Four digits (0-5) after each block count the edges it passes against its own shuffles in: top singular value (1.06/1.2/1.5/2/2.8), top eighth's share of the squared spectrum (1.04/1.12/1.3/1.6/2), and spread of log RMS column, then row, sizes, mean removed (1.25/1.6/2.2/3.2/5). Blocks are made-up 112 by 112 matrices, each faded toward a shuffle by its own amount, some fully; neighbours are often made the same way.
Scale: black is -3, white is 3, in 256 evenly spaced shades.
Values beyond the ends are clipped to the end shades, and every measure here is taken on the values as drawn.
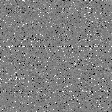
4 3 1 2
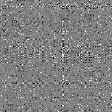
4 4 3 3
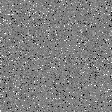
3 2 1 1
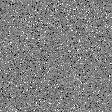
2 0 0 0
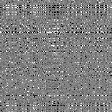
5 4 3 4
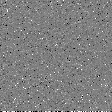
4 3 0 1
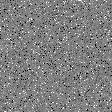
0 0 0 0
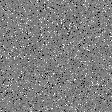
0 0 0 0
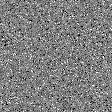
1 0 0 0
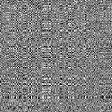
5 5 4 4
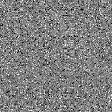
4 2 1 1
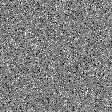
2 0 0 0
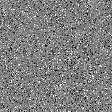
3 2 1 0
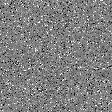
2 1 0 0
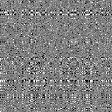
5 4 3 4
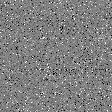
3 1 0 0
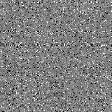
4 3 1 2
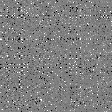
4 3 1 2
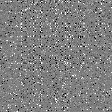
4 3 2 2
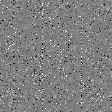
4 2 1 0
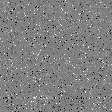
2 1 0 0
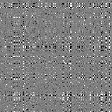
5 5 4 4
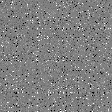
4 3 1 1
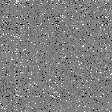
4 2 1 1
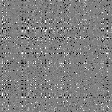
5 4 3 3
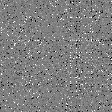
4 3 2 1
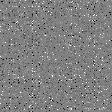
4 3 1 1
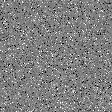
0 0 0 0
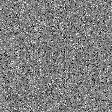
3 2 0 0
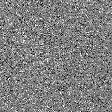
3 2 1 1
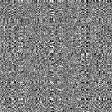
5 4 3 3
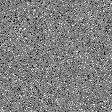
0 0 0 0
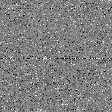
2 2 0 2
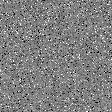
0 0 0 0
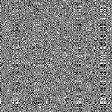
5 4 3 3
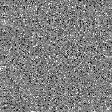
4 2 1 1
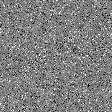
0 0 0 0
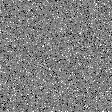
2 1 0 0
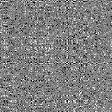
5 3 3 2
